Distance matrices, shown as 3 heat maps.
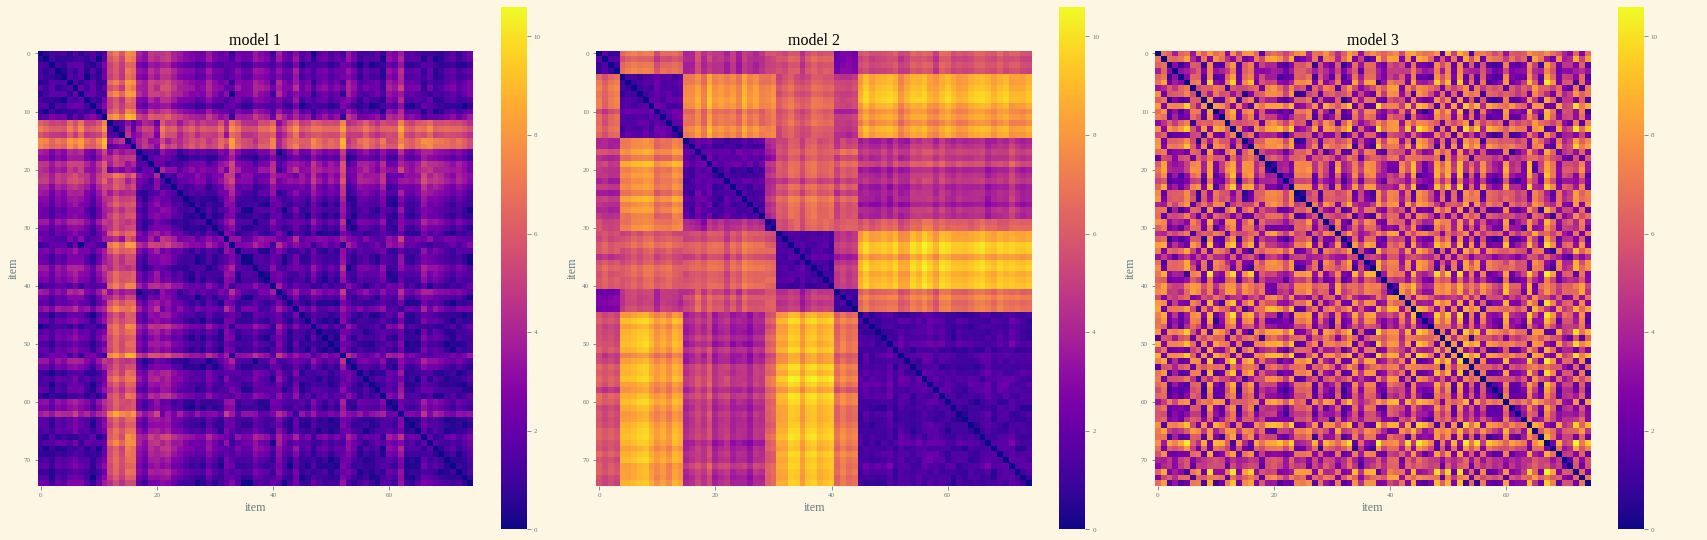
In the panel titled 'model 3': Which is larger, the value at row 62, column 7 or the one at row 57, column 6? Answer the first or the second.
the second
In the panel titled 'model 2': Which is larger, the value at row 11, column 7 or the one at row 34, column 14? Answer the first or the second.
the second
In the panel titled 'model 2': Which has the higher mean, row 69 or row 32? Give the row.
32
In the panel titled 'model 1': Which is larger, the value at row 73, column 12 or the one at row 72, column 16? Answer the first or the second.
the second
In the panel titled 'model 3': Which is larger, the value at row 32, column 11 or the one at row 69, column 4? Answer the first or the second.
the second
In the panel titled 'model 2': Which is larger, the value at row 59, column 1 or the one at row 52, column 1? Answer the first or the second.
the first
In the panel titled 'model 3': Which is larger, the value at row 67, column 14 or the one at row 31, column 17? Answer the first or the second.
the first
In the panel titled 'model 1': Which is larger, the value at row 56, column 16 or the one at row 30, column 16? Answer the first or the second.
the first
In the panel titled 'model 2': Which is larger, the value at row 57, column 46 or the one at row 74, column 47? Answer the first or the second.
the first
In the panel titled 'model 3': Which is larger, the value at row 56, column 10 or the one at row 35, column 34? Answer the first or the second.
the first
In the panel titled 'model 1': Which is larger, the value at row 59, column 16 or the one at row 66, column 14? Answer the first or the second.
the first
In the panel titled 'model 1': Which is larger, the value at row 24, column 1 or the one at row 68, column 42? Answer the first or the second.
the first
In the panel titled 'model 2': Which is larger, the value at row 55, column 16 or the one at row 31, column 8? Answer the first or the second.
the second
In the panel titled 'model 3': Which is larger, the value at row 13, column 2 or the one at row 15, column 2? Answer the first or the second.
the first
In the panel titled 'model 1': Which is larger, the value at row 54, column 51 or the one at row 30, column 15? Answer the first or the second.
the second
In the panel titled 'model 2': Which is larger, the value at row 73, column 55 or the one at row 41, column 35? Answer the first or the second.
the second
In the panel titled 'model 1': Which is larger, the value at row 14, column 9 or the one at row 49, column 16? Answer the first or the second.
the second
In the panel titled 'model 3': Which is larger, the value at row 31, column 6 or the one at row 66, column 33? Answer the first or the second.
the second
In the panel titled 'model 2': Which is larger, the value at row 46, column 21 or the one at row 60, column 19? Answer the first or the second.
the second
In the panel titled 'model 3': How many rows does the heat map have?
75
